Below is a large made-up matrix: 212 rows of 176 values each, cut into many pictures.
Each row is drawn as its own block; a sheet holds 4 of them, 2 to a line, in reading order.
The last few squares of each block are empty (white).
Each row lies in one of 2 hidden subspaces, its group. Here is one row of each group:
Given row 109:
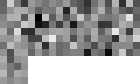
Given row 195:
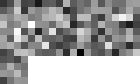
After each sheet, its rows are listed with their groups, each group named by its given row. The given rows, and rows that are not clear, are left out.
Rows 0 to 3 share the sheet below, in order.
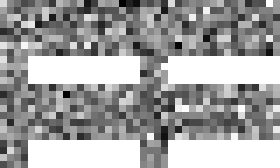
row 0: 109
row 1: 195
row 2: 195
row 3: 109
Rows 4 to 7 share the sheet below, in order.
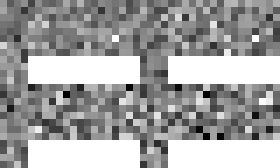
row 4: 109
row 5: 109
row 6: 195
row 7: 195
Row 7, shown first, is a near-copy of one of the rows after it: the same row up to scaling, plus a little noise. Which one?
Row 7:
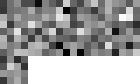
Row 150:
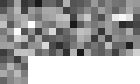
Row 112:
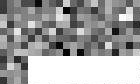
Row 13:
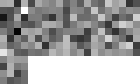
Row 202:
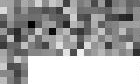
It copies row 112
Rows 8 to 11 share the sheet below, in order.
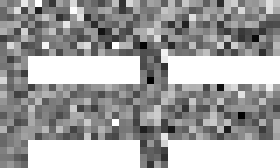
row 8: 195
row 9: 109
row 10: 109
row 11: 109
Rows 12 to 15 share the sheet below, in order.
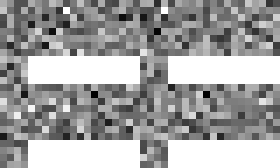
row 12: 195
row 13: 195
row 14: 195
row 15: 195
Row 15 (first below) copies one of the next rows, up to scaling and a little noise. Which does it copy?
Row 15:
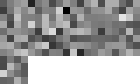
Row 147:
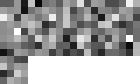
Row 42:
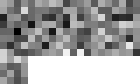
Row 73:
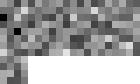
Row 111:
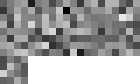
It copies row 111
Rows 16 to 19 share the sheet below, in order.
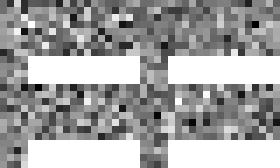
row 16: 195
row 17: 109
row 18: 195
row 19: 109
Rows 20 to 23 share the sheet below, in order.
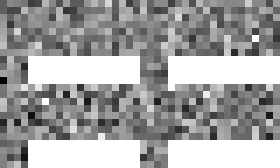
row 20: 195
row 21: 109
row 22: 195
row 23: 195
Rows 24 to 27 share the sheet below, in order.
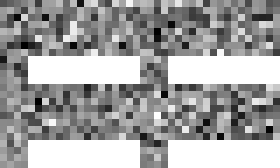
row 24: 109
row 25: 195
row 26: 109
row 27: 195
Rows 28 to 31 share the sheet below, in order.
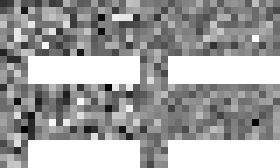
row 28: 195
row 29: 109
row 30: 109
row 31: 109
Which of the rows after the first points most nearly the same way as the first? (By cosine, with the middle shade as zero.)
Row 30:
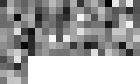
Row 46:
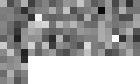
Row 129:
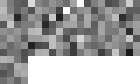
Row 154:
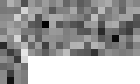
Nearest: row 129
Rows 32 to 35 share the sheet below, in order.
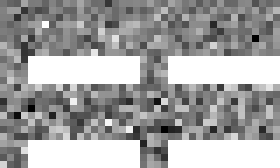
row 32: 109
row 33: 109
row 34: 195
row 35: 109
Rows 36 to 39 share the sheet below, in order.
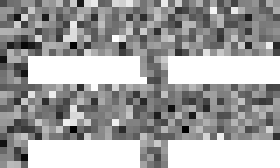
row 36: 109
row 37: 195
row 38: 109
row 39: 195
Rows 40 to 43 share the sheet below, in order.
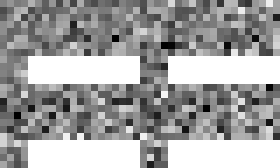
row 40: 109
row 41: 109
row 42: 195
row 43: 195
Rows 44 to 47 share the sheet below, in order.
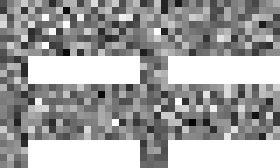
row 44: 195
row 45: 195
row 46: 109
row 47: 109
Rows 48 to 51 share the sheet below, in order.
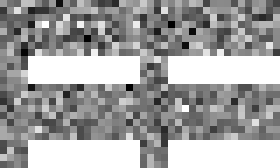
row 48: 109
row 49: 195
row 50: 195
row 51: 109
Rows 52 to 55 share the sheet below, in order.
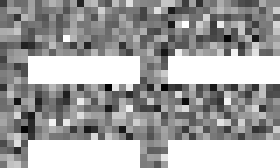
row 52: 109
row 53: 109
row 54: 109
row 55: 195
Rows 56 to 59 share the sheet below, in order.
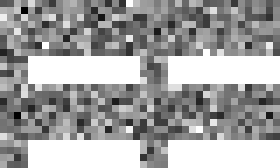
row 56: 195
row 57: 195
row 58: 195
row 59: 195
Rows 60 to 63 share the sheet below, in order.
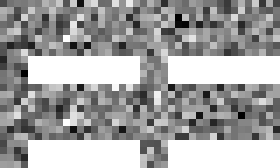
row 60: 109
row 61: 109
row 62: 109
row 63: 195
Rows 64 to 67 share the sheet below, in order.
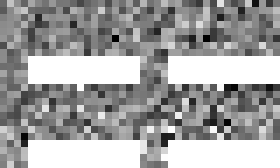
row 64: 109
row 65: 109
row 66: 109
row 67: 109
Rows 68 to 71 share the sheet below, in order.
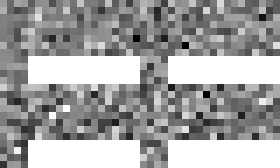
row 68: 109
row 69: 195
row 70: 195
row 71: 195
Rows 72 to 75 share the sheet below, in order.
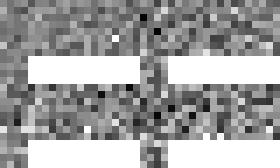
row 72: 109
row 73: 195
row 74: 109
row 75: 195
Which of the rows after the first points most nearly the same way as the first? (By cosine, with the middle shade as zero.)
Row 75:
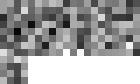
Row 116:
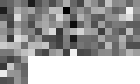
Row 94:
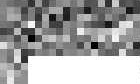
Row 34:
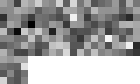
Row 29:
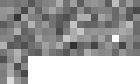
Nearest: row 34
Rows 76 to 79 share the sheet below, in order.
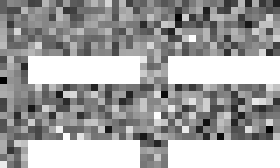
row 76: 195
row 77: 109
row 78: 195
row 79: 195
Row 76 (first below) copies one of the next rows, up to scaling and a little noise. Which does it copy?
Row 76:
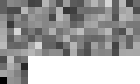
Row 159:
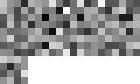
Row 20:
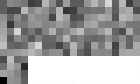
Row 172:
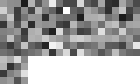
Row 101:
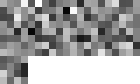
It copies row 20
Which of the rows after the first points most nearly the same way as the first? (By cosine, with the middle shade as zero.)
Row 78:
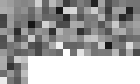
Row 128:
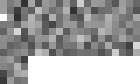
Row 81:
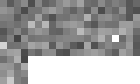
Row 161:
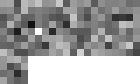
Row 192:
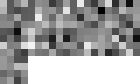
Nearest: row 161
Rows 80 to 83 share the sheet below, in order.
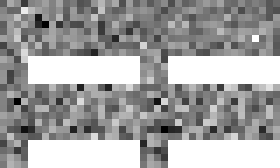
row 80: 109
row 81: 109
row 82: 109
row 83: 109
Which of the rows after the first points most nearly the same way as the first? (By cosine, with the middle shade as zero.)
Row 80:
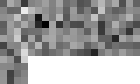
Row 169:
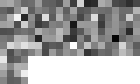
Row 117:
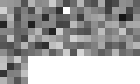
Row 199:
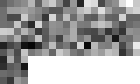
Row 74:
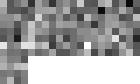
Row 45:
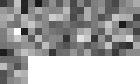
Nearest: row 169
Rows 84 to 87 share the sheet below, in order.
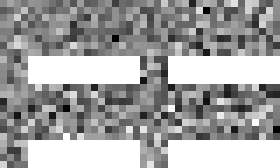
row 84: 109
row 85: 195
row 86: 195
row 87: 109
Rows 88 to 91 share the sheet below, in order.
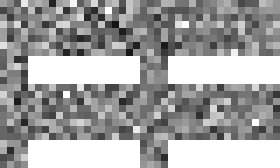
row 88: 195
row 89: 109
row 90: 195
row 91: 109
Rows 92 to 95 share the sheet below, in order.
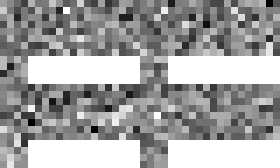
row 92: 195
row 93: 195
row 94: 109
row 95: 195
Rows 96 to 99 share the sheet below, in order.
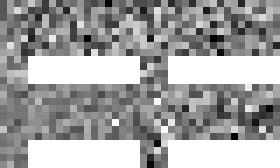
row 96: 109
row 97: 195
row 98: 109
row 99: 109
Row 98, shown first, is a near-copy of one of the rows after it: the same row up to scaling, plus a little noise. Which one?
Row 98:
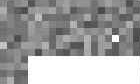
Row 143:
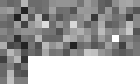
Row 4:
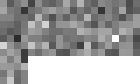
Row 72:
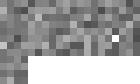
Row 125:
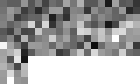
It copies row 72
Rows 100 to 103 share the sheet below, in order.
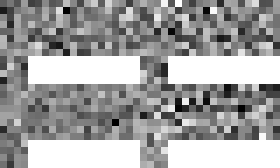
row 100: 195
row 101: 195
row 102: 109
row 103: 109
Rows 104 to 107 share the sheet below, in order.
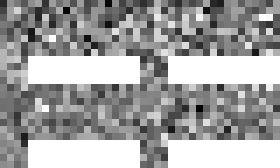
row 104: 109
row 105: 195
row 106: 109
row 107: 109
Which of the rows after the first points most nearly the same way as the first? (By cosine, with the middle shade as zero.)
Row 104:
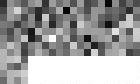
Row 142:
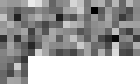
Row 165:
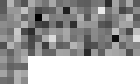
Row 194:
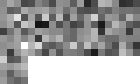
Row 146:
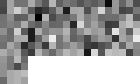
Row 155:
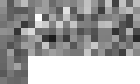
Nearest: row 146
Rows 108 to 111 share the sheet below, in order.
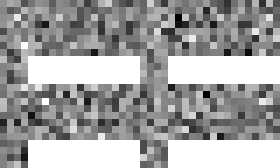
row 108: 109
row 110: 195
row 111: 195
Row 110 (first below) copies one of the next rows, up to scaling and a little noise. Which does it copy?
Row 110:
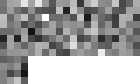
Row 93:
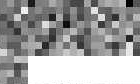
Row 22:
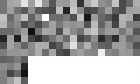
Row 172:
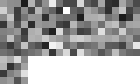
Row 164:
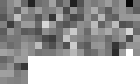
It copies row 22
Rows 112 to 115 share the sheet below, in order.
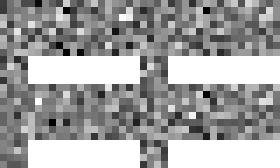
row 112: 195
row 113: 195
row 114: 109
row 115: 195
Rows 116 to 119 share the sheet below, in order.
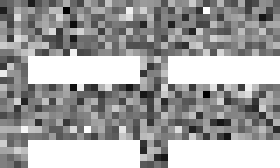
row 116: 195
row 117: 195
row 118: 109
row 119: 195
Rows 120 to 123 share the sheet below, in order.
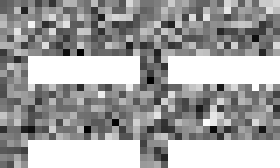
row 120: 195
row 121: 109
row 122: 109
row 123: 109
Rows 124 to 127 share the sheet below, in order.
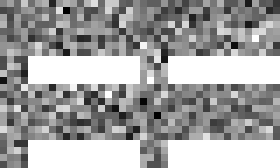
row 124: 195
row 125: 109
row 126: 195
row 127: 195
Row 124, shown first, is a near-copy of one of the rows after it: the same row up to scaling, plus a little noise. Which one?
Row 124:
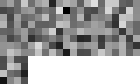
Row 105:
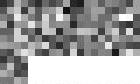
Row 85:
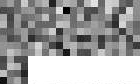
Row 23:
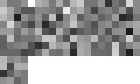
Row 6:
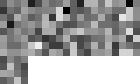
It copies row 85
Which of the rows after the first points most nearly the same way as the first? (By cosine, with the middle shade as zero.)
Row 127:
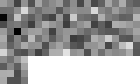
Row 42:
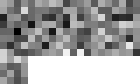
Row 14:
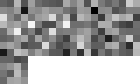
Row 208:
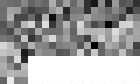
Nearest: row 42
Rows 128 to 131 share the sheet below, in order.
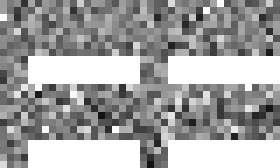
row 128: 195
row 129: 195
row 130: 195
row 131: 109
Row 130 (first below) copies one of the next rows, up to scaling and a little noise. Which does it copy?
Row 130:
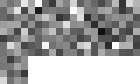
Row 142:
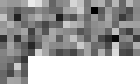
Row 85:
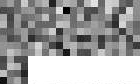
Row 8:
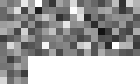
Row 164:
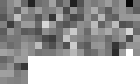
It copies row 8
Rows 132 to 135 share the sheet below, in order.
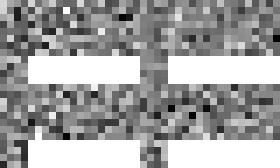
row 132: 195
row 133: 109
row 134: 195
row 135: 195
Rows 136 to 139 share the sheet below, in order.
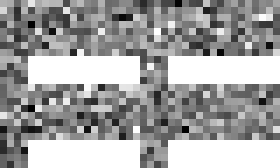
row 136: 195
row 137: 195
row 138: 109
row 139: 195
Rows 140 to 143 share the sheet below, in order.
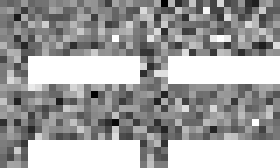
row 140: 109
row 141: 195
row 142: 195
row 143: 109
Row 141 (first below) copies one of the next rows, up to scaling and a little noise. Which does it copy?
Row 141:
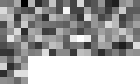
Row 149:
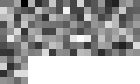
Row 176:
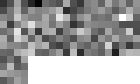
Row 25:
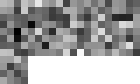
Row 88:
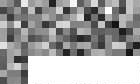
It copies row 149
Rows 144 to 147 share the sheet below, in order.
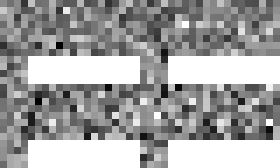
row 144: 195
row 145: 109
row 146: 109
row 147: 195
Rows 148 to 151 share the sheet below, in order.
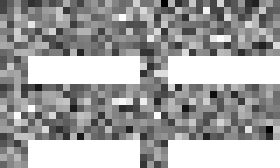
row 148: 195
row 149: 195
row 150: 195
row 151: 195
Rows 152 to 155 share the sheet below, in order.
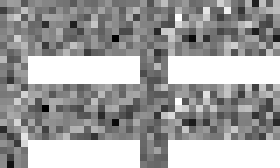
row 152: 109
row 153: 109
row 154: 109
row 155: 109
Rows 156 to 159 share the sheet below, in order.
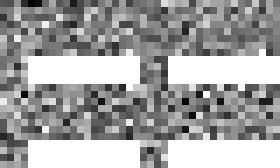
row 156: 195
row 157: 195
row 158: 195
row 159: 195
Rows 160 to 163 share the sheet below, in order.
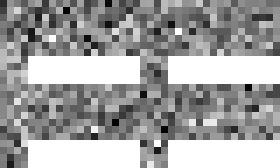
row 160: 109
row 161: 195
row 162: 109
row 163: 109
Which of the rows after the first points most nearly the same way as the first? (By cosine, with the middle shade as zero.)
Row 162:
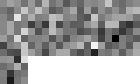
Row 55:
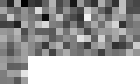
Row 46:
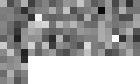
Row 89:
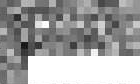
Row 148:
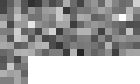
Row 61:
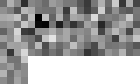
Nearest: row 61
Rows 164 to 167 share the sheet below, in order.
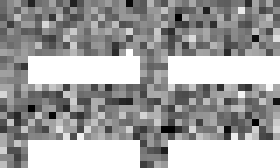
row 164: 195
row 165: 109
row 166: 195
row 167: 109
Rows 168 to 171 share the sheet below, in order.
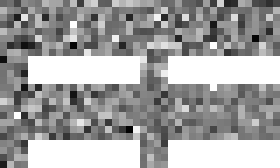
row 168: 109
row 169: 109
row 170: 195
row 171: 109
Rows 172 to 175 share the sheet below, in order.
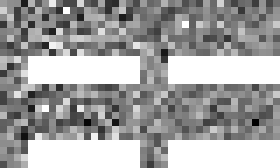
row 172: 195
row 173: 109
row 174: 109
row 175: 109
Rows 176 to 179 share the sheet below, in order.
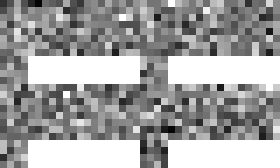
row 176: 195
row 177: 195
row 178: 195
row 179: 109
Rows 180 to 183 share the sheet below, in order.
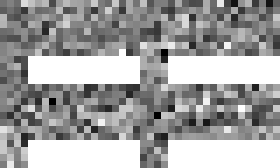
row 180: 195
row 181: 109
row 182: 109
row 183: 109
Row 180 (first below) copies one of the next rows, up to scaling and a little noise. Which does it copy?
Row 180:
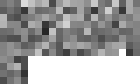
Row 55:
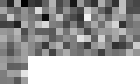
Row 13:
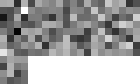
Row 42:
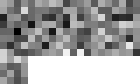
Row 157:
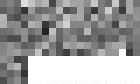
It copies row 157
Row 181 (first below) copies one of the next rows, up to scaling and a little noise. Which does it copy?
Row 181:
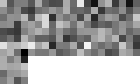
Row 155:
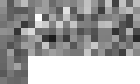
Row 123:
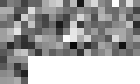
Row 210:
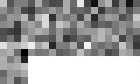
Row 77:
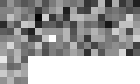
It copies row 210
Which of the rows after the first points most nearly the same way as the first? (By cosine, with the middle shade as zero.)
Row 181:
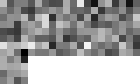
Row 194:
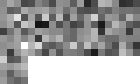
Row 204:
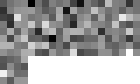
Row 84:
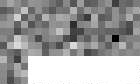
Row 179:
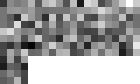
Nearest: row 194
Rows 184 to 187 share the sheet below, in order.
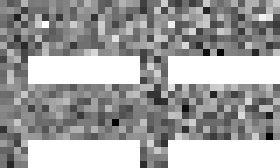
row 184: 109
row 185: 195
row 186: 109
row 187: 195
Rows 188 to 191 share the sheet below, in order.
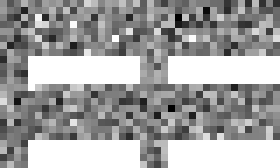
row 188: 109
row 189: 109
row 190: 195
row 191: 195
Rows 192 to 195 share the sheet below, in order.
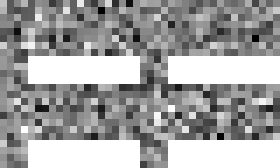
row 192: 109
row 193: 109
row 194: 109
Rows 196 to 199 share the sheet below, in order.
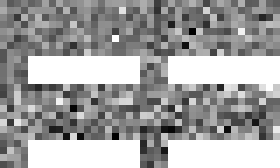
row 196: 109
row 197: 195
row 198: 195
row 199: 109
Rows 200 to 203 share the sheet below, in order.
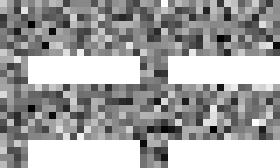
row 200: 195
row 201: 195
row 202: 195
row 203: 109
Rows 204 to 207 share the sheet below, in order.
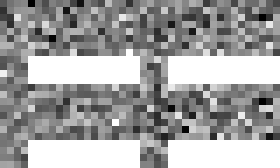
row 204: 195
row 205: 195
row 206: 109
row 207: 195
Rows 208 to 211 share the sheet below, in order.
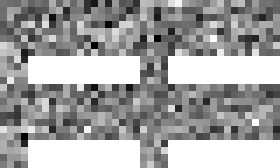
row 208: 109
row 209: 195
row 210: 109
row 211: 109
